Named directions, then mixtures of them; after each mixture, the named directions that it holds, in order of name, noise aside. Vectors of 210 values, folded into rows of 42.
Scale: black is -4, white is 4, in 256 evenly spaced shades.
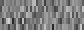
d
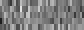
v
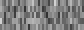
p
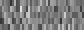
d, v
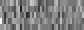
p, v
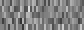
d, p, v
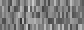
d, p, v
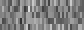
d, p, v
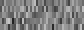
d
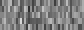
d, p, v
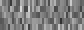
d, p, v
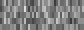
p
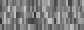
p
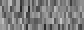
d, p, v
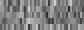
p, v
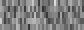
p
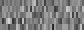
d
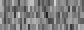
p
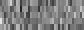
v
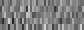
d, v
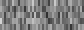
p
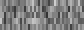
p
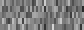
d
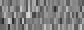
d, v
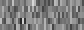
d, p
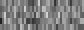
p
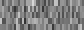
d, p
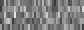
d, p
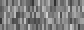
p
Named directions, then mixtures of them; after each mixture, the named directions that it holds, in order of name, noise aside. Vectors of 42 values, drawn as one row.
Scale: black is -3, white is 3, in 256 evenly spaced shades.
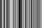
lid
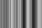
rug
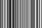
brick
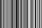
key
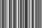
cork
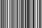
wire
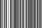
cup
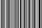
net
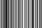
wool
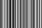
brick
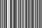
cork, cup, wool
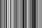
cup, rug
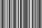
cork, net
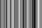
cup, rug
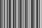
brick, cork, lid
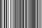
cup, lid, rug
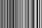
brick, wire, wool
